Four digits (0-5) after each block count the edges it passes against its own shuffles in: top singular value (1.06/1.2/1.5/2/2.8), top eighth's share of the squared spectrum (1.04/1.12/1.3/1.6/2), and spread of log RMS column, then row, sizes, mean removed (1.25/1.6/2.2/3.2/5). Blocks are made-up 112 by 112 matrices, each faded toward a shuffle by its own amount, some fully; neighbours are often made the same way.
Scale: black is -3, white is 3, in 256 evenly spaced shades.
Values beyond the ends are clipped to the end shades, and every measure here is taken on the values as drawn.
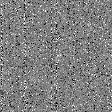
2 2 2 0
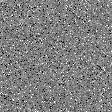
0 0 0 0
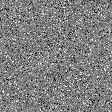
0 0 0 0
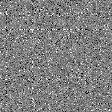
2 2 2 2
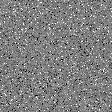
0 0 0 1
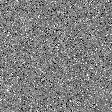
0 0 0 0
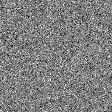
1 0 1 0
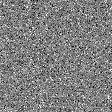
0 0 0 0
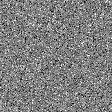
0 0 0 0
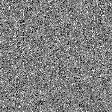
0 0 2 0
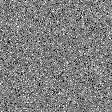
0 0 0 0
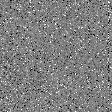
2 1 1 0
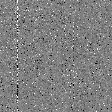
3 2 2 0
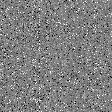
1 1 1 0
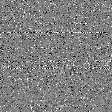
2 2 0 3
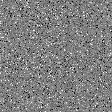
0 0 0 1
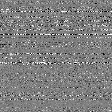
3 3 0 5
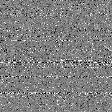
2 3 0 3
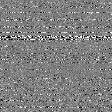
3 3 0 4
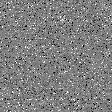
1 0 0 1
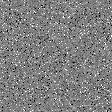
2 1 0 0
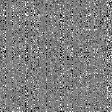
2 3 4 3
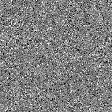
3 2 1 1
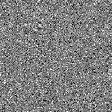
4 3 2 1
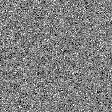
3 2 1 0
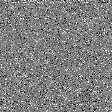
1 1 0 2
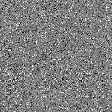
3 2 1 1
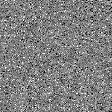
4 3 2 1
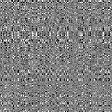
5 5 4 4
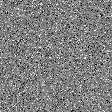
2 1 0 0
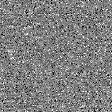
4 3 1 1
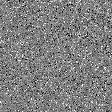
1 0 0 0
